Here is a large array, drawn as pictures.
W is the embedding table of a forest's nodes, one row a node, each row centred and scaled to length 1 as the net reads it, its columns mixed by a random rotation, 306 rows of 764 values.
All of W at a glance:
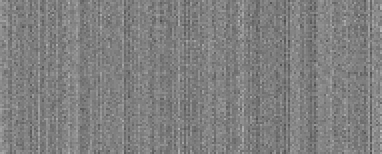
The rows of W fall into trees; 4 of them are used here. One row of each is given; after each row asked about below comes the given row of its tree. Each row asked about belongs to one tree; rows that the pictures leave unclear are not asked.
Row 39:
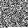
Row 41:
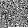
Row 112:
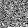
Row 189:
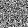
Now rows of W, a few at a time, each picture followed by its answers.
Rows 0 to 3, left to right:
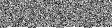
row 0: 39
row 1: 189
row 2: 41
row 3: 39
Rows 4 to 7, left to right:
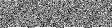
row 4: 41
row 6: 41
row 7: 41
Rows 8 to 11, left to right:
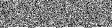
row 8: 41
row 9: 39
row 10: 39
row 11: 41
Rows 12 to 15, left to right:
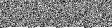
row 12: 39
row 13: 39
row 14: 39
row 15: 112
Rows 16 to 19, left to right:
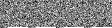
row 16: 112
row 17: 39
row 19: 39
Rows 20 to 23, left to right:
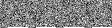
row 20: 112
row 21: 41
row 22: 39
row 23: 41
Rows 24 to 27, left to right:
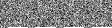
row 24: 189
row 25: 39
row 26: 41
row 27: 41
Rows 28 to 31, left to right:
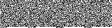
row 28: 39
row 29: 39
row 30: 39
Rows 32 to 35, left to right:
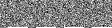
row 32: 39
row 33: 41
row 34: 41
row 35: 41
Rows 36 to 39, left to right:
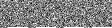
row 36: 41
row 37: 112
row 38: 189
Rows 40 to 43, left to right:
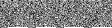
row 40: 41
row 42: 41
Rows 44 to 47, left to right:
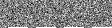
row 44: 41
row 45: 41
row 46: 112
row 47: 39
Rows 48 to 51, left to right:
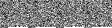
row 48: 41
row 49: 39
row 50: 41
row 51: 41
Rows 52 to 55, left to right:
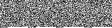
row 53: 39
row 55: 39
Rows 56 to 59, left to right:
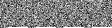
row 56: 39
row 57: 39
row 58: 39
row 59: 41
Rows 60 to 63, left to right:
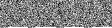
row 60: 39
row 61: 39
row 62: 41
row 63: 39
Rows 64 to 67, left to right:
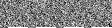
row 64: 189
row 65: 41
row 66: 112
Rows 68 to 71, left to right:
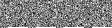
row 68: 39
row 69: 39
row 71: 189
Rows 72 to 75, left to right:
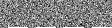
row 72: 41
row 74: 39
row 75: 112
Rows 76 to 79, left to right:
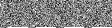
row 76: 39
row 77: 41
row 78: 41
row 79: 41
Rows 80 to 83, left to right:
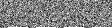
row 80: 112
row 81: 112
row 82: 189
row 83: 112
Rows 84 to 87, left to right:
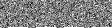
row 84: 189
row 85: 41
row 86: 112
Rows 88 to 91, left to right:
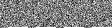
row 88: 39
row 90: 189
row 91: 39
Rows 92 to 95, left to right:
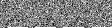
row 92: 189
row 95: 112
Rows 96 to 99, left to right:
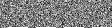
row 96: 39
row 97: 189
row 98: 189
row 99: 41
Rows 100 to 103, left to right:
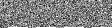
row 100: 112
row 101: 39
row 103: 41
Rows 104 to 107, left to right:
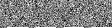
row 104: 39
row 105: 39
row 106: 41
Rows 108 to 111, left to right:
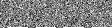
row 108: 189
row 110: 39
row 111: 112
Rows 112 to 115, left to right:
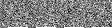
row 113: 41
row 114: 41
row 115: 39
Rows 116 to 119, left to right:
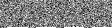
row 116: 39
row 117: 41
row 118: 41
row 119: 189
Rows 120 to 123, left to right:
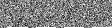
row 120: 39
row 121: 112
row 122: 41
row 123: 39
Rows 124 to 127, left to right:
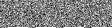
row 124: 41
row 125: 41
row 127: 189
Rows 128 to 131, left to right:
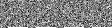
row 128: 189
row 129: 189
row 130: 112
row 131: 112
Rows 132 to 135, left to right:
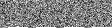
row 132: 41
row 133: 41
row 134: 112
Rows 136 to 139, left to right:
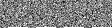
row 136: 112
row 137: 41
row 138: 39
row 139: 41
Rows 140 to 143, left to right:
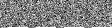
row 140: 39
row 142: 41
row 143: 112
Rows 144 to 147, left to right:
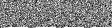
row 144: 39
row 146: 39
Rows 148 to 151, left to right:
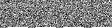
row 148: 39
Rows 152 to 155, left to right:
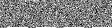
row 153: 41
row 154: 39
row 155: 41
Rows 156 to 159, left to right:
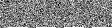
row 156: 39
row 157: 41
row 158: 41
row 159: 189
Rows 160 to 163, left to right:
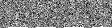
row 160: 112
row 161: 39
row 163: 41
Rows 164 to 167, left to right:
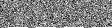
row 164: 41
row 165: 112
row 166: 39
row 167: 39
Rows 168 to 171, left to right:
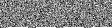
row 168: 39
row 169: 41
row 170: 39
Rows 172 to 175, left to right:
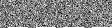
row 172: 189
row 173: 41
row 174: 39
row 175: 112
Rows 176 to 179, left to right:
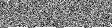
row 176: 41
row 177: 39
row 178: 112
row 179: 112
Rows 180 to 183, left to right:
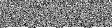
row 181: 189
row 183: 39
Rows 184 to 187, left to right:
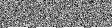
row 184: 112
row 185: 189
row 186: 39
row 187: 39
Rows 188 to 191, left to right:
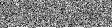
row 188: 41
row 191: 41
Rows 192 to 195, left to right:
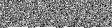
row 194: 39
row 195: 39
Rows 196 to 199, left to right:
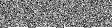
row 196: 41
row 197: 112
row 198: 41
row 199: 39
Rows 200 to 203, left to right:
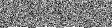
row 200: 112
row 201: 41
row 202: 41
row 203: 39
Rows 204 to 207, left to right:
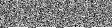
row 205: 41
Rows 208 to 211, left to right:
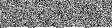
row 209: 39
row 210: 41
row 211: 41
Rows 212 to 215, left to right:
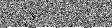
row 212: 39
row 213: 41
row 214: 39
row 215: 112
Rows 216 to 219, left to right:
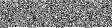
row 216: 41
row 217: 41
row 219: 41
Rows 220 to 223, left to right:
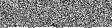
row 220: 41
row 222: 39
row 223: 41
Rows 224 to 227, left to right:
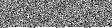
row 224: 41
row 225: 39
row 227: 39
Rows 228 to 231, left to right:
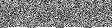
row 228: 41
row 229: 39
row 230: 41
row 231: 41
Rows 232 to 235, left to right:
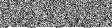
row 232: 39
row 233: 112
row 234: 39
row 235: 39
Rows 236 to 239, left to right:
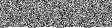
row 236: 39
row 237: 39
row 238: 41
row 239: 39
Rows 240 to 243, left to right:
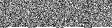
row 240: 39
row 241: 39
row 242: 189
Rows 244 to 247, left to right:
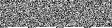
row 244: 39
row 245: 39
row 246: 41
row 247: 39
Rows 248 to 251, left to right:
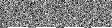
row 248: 112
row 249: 41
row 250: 189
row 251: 189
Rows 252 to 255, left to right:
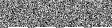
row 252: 41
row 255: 41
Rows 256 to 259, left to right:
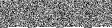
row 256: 41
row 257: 39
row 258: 41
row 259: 41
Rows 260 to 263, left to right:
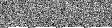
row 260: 41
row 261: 39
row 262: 39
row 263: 39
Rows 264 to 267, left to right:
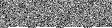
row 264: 41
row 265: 39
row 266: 41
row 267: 39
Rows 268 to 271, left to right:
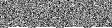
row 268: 41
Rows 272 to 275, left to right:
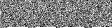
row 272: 39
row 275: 112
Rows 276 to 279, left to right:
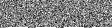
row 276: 39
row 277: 41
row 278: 189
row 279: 39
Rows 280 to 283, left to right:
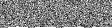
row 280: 41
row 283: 39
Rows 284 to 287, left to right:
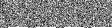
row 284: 41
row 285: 39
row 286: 189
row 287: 189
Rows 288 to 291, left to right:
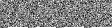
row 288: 112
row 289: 39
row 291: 39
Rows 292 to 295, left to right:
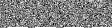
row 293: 39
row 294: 41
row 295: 41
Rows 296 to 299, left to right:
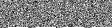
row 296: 41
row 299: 39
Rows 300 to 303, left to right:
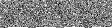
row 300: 41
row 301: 41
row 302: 41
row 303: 112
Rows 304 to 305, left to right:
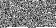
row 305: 41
